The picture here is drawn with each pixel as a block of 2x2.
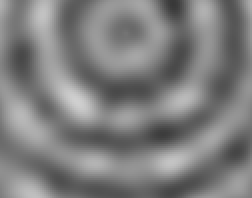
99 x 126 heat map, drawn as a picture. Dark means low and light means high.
Odd rows or columns: none. Average level on the scale: 50%. Grain: smooth. Rings: centred on the top middle.
